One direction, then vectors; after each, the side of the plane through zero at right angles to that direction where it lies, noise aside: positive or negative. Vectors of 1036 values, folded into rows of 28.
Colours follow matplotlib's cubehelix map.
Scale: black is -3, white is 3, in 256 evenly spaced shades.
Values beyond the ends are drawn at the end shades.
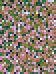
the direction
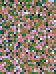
positive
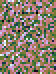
negative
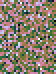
negative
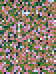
positive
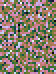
negative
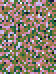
negative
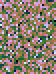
negative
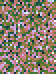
positive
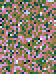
positive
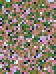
positive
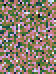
positive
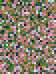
positive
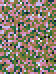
negative
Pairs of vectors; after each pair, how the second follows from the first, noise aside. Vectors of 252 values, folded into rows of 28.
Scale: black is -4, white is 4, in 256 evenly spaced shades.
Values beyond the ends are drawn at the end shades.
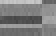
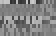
sign-scrambled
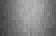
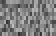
shuffled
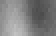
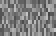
shuffled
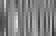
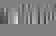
partly zeroed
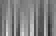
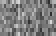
shuffled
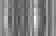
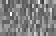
shuffled
